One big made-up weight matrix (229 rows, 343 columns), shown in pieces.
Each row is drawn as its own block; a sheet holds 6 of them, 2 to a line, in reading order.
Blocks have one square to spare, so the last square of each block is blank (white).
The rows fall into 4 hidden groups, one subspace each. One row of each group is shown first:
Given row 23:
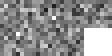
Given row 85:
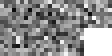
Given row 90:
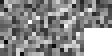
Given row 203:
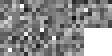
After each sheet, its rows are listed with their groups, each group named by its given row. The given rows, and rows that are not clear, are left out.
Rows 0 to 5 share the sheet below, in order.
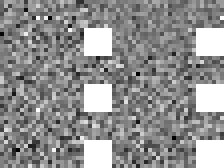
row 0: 203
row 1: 90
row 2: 85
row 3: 85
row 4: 203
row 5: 203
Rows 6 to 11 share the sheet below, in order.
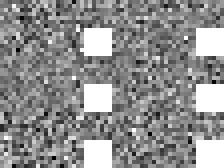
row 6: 90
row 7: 85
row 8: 90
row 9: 90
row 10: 203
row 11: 90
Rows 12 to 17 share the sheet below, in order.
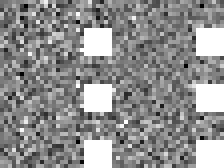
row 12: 90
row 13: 90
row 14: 90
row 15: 203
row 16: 90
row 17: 85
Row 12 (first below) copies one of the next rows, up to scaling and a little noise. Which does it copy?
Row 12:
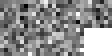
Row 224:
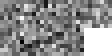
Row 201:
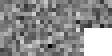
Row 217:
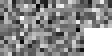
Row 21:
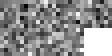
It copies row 21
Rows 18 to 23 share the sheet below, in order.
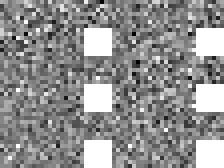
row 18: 85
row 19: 90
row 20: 23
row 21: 90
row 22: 23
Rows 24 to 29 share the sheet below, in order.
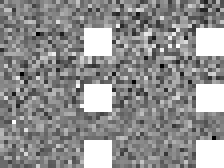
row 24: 85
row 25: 203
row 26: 90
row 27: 23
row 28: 85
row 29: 85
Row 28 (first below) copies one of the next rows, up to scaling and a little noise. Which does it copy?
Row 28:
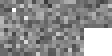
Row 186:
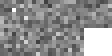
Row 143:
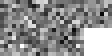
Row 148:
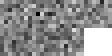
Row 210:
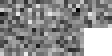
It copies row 186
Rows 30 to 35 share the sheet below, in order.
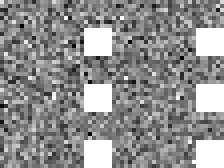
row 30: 23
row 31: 23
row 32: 85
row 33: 23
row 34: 23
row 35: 90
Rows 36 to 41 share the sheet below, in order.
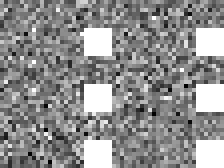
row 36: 203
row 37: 23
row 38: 203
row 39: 203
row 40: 203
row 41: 85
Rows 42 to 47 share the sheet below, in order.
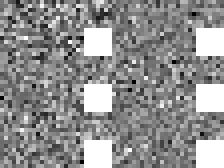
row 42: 23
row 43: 90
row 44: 85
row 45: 23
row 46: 90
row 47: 203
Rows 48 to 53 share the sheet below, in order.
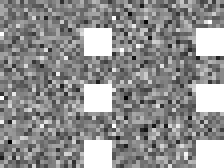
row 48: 203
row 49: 23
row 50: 85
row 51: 203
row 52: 85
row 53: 23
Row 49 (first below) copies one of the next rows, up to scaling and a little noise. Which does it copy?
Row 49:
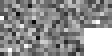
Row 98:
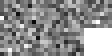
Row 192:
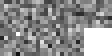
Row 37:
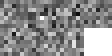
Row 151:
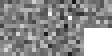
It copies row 98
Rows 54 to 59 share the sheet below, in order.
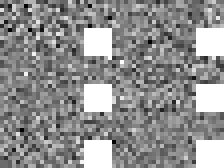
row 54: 85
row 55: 90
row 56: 85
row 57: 85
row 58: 90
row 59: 90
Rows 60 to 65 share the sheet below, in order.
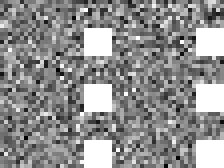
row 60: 203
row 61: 23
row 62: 85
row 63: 90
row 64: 90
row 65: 203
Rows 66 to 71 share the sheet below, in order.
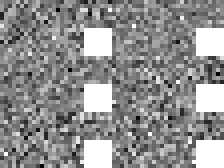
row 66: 203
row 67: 23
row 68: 203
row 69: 90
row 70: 90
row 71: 90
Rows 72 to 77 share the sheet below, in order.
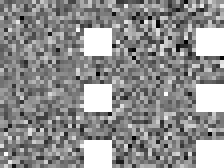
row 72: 90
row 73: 90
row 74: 90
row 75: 203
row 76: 203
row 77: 23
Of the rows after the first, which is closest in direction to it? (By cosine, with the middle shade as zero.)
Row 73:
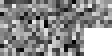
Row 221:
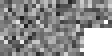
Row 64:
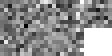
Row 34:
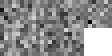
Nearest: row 221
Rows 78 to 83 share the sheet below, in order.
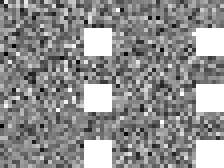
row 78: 23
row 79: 203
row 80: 23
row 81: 203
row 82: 203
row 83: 23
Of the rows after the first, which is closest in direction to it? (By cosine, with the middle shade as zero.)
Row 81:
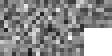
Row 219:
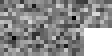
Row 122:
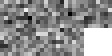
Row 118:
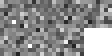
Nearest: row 118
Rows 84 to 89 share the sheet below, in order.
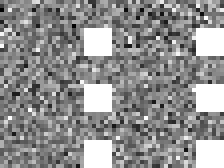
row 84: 85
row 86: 203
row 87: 203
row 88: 23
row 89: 203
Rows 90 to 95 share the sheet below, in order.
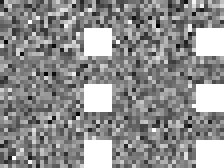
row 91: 90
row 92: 203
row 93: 90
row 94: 23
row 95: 23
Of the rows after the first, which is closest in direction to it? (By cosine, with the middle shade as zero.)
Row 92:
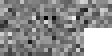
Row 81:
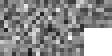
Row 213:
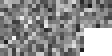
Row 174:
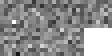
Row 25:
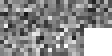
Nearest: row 81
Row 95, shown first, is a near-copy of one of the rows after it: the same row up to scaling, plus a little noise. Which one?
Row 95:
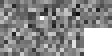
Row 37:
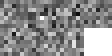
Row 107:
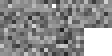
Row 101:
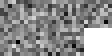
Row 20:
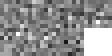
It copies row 37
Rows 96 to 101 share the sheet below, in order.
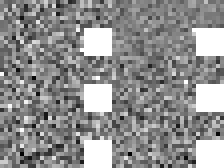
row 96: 90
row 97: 203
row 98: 23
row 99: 85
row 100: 90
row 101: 23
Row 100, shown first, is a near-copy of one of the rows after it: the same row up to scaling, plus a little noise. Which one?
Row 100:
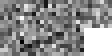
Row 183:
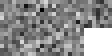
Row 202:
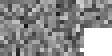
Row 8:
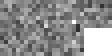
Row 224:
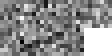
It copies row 224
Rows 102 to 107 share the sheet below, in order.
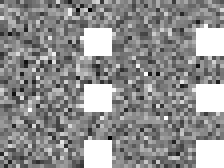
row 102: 85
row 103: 203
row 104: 90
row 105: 203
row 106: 85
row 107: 23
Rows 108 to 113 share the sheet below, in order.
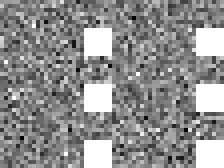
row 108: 23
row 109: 90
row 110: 203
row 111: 85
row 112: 23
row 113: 203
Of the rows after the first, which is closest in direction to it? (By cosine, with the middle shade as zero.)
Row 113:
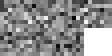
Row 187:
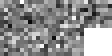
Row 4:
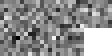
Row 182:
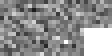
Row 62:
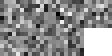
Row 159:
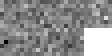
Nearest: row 4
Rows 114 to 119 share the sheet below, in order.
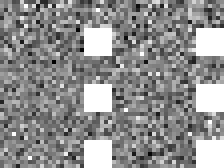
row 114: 90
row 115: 90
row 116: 23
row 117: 203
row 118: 23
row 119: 90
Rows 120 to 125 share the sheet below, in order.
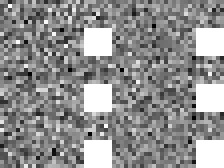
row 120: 23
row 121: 23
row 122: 203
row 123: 90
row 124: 85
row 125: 90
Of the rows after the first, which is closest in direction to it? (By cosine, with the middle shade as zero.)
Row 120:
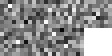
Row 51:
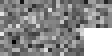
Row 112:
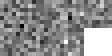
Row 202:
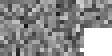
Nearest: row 202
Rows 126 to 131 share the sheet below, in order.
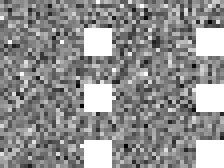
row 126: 85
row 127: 23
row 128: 90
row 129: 203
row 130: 203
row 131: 203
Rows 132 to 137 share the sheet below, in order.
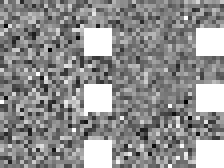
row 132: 203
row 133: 203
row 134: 90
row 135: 23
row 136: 203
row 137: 23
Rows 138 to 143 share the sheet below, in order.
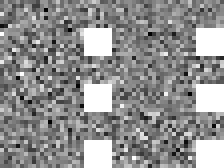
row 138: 203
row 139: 85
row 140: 90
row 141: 203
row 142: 23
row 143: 85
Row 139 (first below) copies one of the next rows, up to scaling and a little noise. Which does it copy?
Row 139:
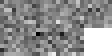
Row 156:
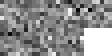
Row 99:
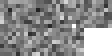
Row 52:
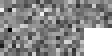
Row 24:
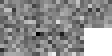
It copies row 24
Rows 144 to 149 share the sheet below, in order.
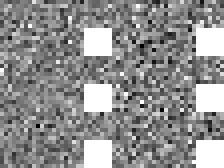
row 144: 23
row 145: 90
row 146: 85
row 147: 23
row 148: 85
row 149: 90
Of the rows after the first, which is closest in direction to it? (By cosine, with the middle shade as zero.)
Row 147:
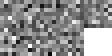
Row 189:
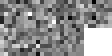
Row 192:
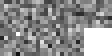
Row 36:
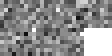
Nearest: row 36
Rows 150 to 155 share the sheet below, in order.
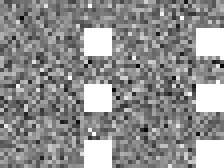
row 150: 90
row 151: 23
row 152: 85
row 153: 203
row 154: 85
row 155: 23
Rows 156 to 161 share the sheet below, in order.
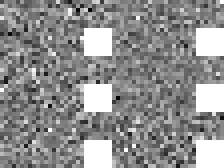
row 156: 85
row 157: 85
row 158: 203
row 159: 90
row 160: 203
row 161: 90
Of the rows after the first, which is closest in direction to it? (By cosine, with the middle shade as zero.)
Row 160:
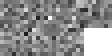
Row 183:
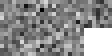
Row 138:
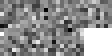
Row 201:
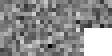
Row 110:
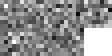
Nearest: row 138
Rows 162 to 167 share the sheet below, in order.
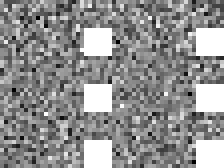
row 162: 90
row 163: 90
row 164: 203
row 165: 203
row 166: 23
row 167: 90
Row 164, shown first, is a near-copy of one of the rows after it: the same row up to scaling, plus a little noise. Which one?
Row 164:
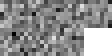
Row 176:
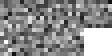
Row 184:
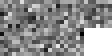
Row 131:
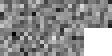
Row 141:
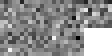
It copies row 131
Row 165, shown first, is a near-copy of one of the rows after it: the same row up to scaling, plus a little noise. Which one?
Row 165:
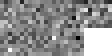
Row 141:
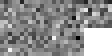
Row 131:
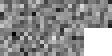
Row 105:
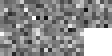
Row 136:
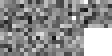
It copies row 141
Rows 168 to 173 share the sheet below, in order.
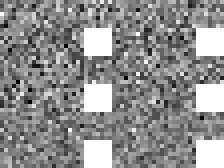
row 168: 203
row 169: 203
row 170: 23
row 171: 85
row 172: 23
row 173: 90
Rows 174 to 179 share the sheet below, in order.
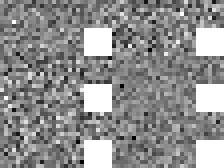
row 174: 23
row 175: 85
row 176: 203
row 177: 203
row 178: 90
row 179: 23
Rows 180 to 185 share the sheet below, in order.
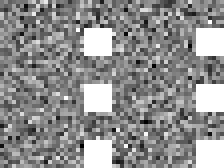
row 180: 90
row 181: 23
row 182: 23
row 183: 90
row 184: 203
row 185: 23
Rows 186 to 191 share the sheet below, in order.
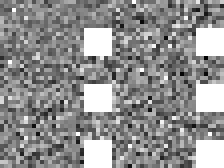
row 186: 85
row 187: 203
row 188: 85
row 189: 85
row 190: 90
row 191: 23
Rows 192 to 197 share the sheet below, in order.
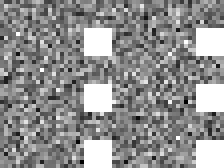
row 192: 23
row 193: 23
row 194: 203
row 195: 23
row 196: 90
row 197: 90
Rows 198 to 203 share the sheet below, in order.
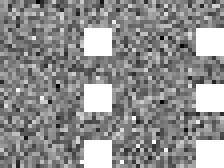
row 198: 85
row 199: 85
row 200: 23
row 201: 90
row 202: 90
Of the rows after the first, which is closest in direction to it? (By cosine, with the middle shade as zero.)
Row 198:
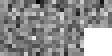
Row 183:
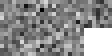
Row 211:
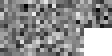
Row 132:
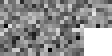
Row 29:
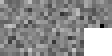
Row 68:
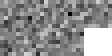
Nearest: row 68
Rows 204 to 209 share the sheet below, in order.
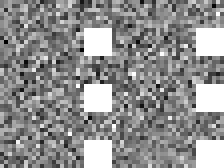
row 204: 90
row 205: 85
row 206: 90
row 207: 90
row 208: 85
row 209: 85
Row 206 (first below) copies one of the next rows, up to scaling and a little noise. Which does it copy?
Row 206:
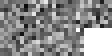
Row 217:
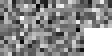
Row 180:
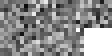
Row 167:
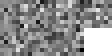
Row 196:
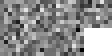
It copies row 180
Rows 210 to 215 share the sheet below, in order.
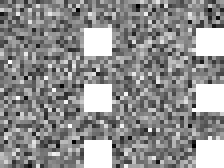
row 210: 85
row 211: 90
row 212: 23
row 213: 90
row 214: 203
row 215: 203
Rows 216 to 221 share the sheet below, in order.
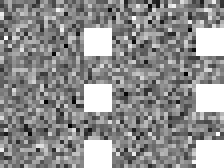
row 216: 203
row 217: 90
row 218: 23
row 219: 203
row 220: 203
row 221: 90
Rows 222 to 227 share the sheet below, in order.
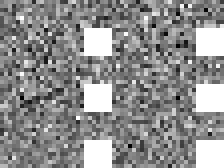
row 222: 90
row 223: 23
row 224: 90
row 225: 23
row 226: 85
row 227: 23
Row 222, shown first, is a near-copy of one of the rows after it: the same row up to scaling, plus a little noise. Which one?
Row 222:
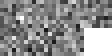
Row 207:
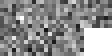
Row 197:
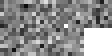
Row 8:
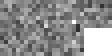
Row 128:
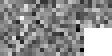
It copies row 207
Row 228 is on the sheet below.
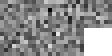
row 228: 23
